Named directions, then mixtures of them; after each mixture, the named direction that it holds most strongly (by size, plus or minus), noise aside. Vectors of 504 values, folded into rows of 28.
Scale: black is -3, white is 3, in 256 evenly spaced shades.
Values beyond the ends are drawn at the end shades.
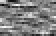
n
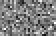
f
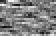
n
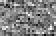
f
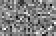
f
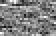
n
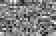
f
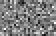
f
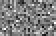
f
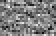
f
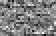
f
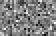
f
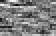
n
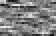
n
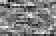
n
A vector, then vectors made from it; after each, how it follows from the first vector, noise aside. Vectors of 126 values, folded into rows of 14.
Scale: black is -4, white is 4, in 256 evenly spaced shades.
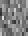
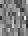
reversed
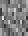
copied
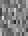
copied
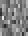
copied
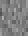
shrunk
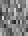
copied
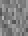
shrunk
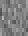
shrunk
